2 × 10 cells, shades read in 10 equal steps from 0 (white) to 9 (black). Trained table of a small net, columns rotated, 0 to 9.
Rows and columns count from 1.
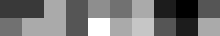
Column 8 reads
8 6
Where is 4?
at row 1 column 5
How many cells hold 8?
2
